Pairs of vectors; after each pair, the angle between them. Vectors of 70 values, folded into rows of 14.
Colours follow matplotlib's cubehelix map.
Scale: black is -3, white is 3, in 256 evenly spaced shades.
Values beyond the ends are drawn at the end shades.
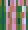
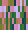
partly opposed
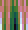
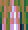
nearly opposite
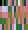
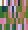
nearly opposite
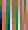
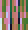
nearly opposite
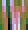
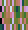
orthogonal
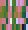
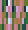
partly aligned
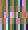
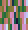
orthogonal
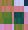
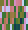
partly aligned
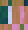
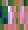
nearly parallel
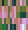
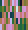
partly opposed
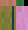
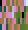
partly opposed
